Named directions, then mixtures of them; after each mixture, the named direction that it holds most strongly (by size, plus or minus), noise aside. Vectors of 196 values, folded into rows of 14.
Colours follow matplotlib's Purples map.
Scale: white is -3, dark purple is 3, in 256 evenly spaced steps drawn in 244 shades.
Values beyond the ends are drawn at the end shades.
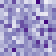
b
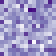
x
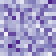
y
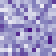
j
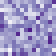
j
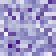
y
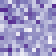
j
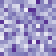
x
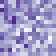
j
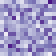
y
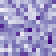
j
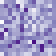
x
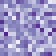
y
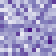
j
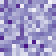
x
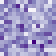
x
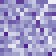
y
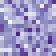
j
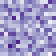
y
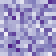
y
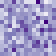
b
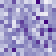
b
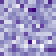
x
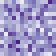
y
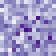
j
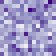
x
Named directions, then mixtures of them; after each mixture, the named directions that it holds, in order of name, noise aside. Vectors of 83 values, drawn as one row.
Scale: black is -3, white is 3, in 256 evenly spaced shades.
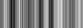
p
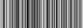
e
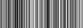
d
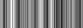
e, p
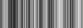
d, p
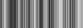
d, p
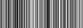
d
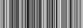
e, p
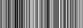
d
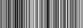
d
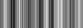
p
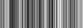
e, p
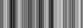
p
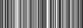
d, e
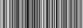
e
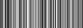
e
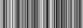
e, p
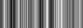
e, p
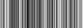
e, p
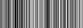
d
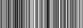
d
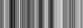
p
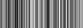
d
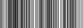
d, p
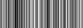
d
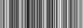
e, p
